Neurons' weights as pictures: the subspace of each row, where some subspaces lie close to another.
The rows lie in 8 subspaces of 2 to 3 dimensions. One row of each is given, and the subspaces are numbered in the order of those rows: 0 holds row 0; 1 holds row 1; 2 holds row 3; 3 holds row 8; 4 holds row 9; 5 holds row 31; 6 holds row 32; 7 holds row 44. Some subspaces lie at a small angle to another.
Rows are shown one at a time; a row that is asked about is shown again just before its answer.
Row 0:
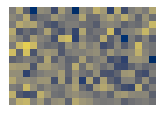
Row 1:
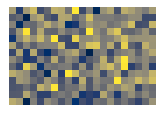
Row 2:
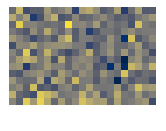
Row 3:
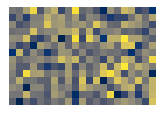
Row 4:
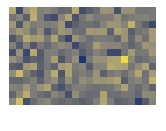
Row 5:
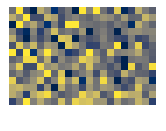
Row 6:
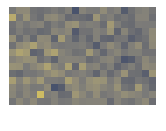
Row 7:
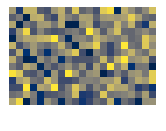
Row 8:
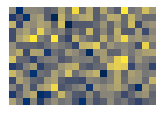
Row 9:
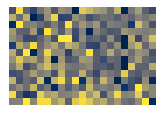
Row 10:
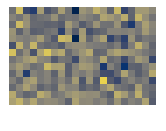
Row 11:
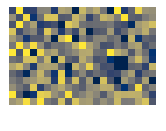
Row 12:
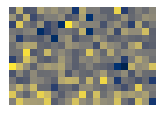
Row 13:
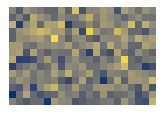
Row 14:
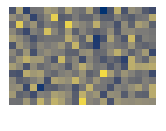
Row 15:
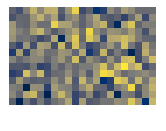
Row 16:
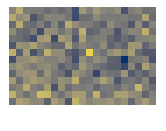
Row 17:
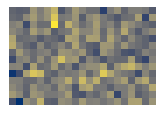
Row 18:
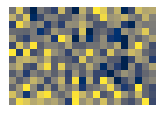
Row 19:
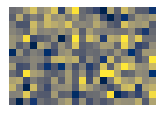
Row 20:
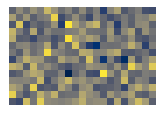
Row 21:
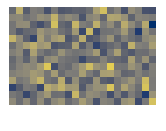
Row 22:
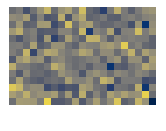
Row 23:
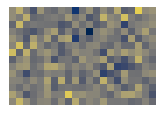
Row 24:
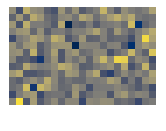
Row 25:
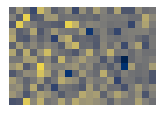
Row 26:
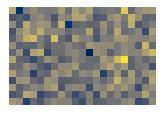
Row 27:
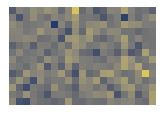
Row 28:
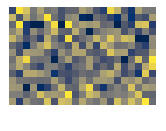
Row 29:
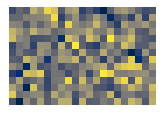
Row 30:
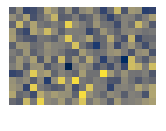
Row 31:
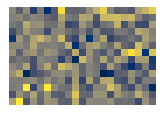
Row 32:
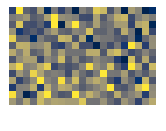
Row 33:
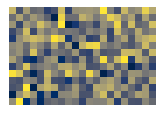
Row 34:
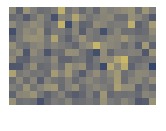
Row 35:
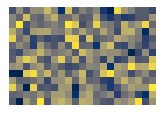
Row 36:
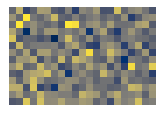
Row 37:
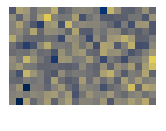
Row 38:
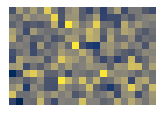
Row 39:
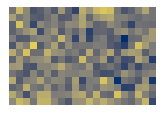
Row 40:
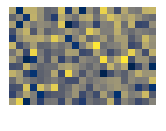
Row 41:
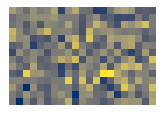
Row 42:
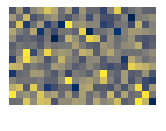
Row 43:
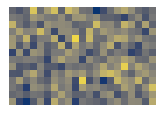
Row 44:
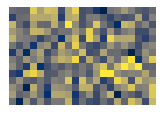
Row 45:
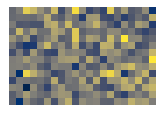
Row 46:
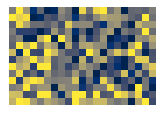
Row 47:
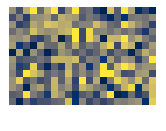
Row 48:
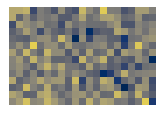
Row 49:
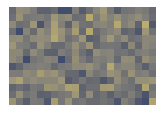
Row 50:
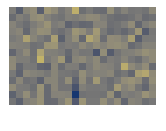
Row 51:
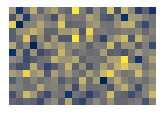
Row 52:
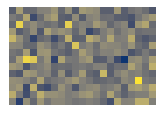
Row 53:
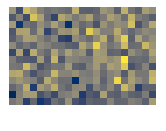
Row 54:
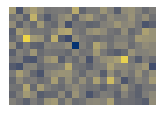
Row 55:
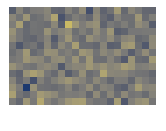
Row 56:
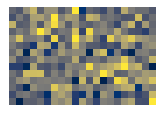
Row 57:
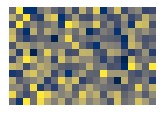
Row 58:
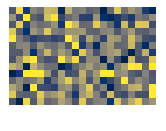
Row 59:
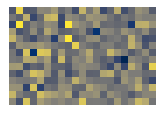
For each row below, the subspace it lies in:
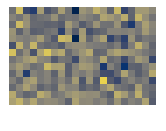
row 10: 2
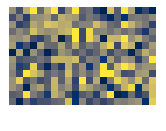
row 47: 2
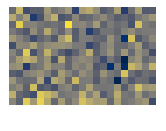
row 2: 4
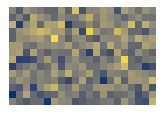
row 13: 6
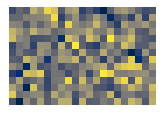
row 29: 7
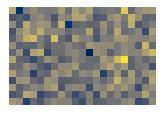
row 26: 3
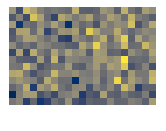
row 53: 4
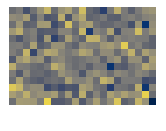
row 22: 6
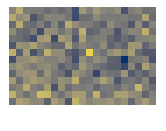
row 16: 3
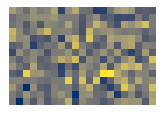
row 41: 5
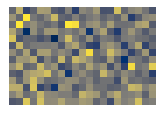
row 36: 1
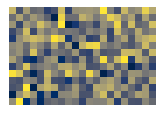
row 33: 7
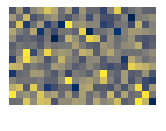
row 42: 6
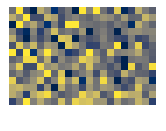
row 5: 1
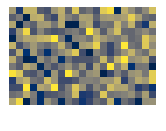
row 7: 1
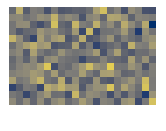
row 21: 6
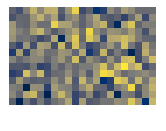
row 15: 7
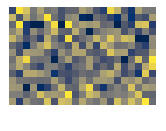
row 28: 0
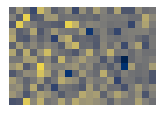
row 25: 1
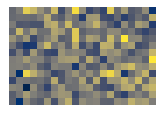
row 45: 0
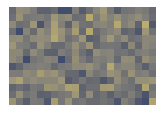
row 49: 6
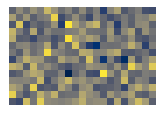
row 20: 7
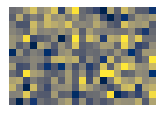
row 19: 2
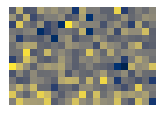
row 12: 6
